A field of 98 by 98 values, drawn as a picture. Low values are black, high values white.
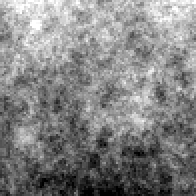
Ninth with the highest average: top left. Stripes: none. Ninth with the lowest average: bottom middle. Odd rows or columns: none. Slope: up to the top. Grain: blotchy.
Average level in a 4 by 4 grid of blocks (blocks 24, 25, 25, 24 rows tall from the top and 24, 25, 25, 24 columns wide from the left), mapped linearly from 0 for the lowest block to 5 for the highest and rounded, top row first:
5 5 4 5 | 3 3 3 3 | 2 2 3 2 | 1 0 0 1
